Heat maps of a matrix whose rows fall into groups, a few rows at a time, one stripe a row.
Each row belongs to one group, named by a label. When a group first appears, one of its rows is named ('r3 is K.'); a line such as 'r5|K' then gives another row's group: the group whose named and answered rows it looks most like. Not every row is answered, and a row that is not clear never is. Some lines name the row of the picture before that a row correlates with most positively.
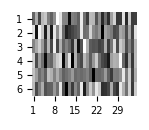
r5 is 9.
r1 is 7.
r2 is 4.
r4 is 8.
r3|8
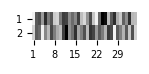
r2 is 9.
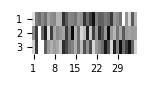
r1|9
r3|4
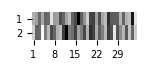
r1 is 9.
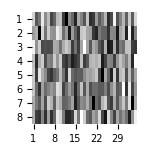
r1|9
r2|7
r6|9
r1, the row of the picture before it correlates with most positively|2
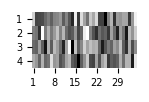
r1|4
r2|7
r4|9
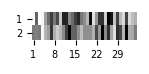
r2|7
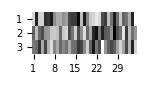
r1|4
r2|7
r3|9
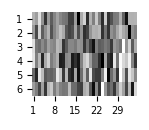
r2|4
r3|9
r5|8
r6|9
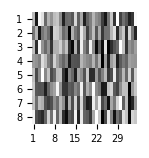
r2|7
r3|8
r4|7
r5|9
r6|4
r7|4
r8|4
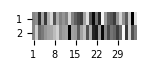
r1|9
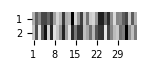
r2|8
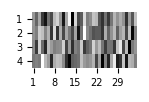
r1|8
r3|4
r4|7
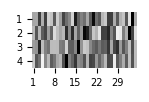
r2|4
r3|7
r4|9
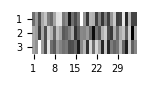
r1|7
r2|9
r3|8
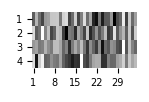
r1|7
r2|9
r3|7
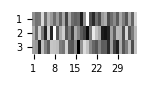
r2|4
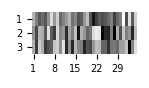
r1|9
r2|4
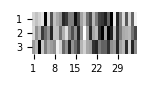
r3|7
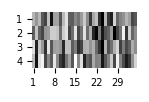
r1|8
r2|7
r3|8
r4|4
